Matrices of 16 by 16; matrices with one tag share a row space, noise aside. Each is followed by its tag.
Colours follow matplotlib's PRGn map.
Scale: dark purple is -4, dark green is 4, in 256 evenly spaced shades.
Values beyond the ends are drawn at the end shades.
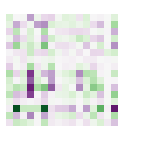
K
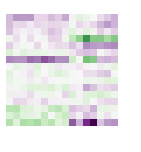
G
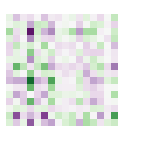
K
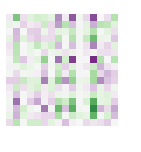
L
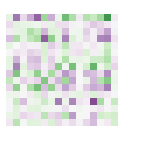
L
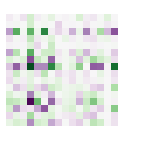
K
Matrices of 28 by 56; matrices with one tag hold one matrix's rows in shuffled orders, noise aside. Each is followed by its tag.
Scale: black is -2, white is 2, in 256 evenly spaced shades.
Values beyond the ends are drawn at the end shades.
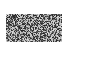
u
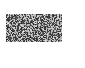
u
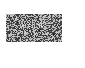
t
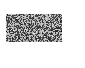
t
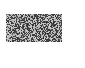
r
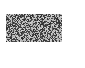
u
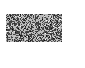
t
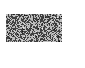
u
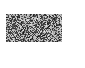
u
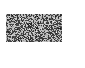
t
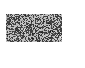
t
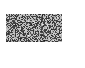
u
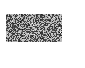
u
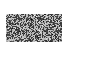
t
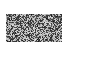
t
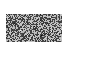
u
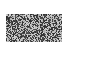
u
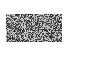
t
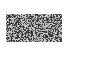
t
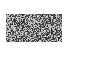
r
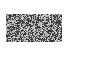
t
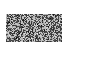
t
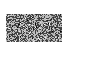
t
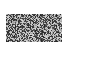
u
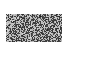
r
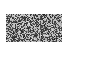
u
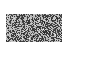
r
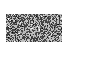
u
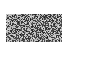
r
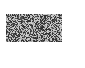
u
